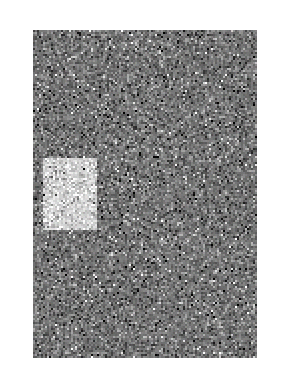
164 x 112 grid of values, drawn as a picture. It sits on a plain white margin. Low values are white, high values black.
Neither half mirrors the other. The middle left is the ninth with the lowest average. An odd patch, lower than its surroundings, sits in the middle left. No single row or column stands out from its neighbours.
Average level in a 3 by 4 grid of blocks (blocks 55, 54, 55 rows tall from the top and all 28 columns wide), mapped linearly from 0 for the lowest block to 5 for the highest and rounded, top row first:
5 5 5 5 / 0 4 5 5 / 5 5 5 5
